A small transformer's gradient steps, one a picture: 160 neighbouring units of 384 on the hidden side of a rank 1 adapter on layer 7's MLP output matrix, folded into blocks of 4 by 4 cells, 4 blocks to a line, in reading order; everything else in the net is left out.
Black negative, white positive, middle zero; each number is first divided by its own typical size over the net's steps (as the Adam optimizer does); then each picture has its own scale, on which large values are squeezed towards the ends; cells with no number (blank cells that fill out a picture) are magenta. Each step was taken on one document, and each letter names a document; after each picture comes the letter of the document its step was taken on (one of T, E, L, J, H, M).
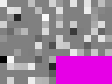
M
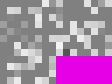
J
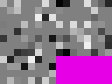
J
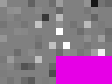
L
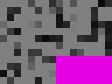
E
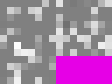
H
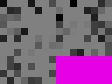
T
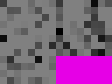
L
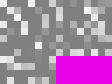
M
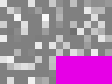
M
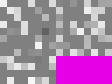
M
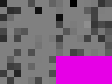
T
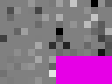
L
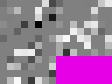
J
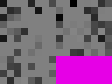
T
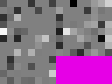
T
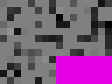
E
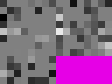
T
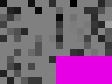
T
